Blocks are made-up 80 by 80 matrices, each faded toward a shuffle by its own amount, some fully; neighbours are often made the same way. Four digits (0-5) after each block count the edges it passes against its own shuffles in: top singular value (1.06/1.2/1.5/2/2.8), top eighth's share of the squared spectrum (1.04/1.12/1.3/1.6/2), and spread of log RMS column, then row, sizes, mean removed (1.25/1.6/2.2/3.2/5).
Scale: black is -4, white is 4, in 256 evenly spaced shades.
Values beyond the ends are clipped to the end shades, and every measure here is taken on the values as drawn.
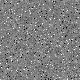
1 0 0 0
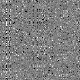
4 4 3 1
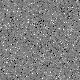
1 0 0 0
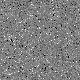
1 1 0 0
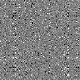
4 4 3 2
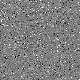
3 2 0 0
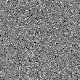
3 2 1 1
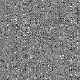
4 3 2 1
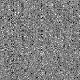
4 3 1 1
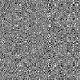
4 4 3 2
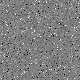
0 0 0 0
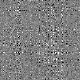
2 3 3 3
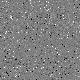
2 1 0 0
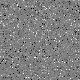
3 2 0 0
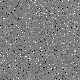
3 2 0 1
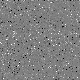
2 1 0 0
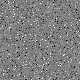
0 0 0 0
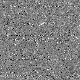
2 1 0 2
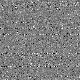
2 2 0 2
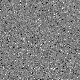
0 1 0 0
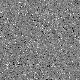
0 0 0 0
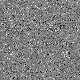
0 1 0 2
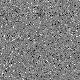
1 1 0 1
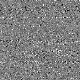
1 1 0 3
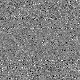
1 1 0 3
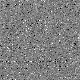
1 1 0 1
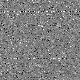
2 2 0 2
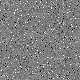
0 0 0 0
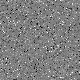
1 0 0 0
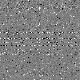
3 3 1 2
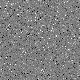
0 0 0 0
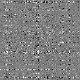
3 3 3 3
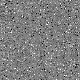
3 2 1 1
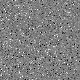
2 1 0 0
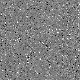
1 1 2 0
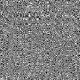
4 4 2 2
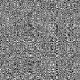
4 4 3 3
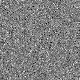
2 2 0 0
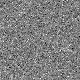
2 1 0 0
